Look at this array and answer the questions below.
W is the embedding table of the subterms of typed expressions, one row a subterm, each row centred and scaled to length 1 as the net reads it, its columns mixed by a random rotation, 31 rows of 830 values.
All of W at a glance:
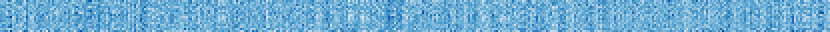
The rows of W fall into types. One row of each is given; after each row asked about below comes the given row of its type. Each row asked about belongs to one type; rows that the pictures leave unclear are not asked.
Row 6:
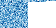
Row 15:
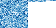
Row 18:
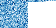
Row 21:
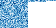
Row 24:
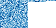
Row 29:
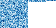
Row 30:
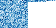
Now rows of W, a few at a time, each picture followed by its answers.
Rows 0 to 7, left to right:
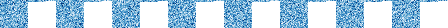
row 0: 18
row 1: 18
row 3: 18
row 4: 21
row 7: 30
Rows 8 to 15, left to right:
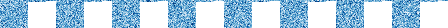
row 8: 29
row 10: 29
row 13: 6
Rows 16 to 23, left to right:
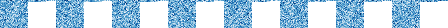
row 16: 30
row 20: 6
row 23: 29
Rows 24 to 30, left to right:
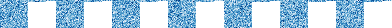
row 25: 30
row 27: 24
